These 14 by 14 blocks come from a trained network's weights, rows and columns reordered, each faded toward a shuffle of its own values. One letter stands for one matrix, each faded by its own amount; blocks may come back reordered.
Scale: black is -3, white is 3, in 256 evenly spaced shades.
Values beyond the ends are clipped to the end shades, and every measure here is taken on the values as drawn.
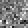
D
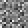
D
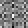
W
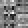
W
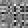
W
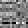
W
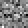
D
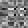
W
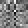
W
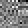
W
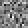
D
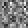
W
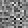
W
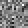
D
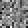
D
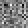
W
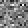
D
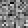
D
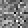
D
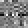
W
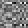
W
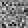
D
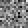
D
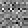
W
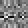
W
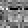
W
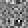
W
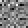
W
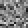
D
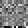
W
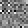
W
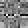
W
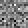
D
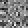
D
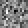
D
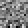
D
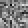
D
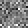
D
